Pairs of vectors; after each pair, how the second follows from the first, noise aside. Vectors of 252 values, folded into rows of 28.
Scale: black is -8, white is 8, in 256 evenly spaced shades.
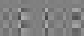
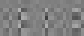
copied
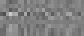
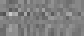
copied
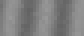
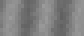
copied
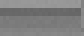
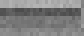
scaled up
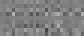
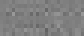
shrunk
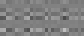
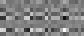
scaled up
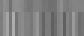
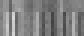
scaled up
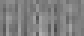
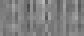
reversed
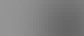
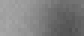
scaled up
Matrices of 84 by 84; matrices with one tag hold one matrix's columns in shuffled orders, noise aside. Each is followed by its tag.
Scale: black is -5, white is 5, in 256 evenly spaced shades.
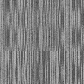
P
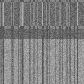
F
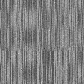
P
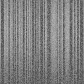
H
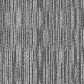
P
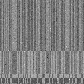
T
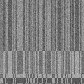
T
